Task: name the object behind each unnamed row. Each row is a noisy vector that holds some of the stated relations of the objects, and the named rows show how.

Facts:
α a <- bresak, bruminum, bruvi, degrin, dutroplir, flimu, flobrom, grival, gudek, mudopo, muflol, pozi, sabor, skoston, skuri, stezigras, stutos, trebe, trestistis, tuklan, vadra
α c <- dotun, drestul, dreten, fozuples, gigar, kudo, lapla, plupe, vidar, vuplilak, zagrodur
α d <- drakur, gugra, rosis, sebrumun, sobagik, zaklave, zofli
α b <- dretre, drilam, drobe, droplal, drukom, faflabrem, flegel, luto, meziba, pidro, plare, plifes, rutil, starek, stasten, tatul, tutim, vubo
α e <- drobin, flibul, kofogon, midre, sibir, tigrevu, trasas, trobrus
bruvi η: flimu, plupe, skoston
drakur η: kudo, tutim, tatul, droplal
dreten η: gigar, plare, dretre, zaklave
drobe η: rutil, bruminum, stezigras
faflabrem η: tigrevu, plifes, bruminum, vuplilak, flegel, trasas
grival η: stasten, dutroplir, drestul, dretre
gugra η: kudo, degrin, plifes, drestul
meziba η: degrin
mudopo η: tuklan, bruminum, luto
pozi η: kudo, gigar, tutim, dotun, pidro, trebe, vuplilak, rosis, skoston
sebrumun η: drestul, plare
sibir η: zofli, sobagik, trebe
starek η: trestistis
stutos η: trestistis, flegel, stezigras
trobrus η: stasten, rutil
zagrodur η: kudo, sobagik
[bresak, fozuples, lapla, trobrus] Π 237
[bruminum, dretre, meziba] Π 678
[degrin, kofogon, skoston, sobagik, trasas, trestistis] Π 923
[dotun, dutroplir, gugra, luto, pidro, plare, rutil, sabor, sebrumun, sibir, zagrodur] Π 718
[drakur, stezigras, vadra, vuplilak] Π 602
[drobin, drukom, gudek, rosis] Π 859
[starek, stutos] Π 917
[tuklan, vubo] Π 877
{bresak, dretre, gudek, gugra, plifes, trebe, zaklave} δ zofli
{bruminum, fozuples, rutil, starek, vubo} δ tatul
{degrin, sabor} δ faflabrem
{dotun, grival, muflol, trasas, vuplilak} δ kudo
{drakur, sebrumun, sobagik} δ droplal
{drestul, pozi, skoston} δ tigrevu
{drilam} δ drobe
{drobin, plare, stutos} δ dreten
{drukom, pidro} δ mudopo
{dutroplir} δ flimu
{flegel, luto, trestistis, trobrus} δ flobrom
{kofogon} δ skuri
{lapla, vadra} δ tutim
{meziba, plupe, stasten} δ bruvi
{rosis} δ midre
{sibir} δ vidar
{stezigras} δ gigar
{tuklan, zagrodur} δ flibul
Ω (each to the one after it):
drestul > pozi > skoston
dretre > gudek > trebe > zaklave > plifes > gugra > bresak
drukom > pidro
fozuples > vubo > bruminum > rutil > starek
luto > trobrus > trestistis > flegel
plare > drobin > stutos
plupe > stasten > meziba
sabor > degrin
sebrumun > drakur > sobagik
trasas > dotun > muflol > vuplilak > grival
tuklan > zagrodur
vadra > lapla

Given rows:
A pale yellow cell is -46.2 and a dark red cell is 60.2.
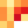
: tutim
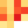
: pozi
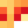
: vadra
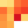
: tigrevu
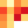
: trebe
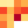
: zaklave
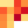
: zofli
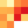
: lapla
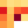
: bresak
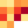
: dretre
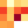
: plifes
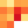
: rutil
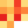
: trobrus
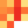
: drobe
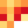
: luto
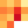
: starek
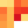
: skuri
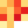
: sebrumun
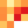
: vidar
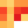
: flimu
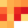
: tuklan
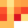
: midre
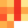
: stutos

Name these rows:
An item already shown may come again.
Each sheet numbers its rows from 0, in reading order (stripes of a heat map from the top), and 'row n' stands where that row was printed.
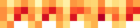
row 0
vidar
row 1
gigar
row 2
sobagik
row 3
grival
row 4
degrin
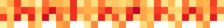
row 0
sebrumun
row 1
gudek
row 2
stutos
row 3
dreten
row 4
fozuples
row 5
meziba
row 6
zagrodur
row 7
mudopo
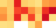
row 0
drakur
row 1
plare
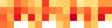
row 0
stezigras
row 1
trobrus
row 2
grival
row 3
dutroplir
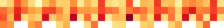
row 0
stezigras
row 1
vuplilak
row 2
grival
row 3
faflabrem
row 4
gugra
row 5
bruvi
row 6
tutim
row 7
drobe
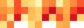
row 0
faflabrem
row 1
kudo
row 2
trasas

